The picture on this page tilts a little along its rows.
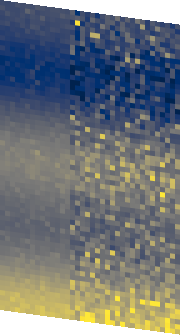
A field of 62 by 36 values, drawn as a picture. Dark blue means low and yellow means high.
Odd rows or columns: none. Seam: vertical, 40% of the way across, the left part calmer. Slope: up to the bottom. Average level on the scale: 40%. Stripes: horizontal, repeating 2 times.
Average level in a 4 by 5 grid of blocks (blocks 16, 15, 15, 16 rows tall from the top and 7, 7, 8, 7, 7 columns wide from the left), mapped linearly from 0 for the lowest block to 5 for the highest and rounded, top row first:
00010 / 22222 / 33333 / 55555
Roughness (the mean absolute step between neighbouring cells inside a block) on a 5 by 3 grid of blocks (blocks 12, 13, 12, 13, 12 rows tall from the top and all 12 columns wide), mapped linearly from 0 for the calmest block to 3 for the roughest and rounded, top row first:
023 | 022 | 023 | 022 | 022
